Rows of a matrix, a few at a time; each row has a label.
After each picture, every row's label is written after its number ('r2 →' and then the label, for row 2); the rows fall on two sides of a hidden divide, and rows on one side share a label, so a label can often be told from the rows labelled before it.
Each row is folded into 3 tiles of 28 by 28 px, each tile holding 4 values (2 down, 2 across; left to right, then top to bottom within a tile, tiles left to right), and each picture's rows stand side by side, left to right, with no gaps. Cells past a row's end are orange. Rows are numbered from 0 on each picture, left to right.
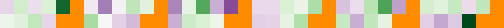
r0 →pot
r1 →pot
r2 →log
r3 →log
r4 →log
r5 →log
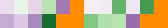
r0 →log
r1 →pot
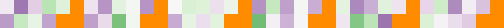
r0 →pot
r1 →log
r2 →log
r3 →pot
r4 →pot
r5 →pot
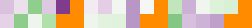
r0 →log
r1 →pot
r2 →pot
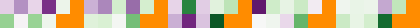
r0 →pot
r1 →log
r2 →log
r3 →log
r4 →log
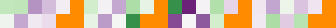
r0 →pot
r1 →log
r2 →log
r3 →log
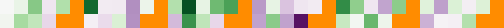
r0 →pot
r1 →pot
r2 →pot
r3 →pot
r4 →pot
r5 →log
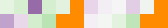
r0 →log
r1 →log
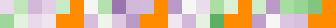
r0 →pot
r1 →pot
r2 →log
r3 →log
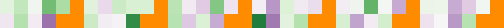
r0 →pot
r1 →log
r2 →pot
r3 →log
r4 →log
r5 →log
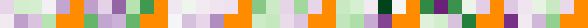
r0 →log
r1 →log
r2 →pot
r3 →pot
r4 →pot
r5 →log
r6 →log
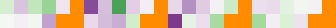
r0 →pot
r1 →log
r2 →log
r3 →pot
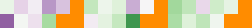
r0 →log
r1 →log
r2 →pot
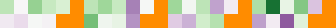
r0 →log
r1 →pot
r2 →log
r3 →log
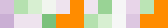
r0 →log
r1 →pot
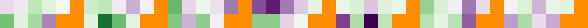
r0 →pot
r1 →pot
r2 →pot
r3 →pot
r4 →log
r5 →pot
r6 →pot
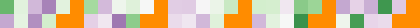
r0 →log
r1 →log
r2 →log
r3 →log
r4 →pot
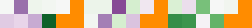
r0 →log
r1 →pot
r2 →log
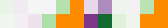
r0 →log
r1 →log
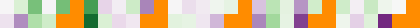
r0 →log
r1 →pot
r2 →pot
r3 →pot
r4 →pot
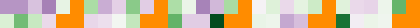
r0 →pot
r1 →log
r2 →log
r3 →pot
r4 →pot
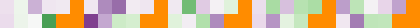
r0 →log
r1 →log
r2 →pot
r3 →log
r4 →log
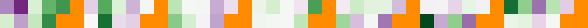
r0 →log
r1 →pot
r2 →pot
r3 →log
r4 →pot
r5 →pot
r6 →pot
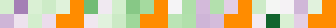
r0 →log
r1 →log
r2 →pot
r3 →pot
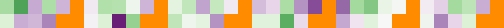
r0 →pot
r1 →log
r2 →pot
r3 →pot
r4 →log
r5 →log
